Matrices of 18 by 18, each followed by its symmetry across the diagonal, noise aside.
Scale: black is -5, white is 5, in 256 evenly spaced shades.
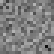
symmetric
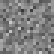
antisymmetric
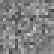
symmetric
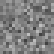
antisymmetric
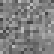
antisymmetric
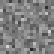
antisymmetric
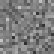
symmetric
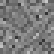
symmetric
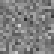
antisymmetric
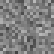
antisymmetric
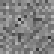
symmetric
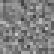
antisymmetric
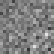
symmetric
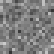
symmetric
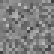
symmetric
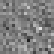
antisymmetric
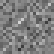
symmetric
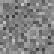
symmetric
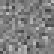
antisymmetric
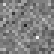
symmetric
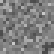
symmetric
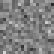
antisymmetric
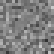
antisymmetric
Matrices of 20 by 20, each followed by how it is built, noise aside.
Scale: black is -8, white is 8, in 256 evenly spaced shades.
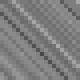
Toeplitz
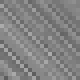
Toeplitz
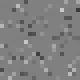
sparse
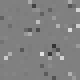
sparse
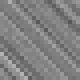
Toeplitz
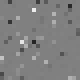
sparse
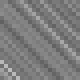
Toeplitz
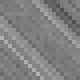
Toeplitz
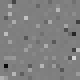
sparse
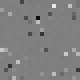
sparse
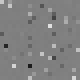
sparse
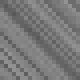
Toeplitz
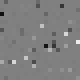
sparse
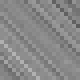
Toeplitz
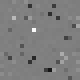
sparse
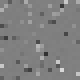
sparse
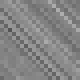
Toeplitz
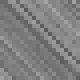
Toeplitz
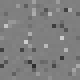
sparse
